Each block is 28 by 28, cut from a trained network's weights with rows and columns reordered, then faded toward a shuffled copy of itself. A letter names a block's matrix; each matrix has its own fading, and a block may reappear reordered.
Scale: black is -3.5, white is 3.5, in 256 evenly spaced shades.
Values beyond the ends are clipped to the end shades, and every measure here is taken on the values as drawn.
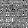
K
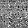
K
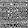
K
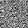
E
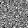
E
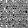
K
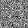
E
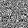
E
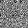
E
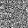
E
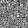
E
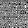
K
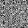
E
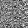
E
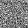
E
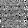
K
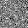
E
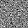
E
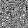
E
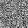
E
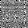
K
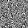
E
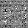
K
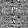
K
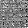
K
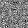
E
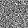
E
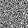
E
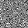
E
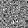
E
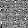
K
